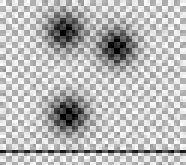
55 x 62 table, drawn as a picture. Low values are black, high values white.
There is no overall slope. On average the colour sits 70% of the way up the scale. There are three dips. Row 51 stands out from the rest.
